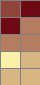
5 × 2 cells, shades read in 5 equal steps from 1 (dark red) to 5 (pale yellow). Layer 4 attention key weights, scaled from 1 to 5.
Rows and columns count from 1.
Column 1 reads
2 1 3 5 4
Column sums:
15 15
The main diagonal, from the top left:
2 3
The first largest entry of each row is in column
1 2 1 1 1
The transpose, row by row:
2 1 3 5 4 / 1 3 3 4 4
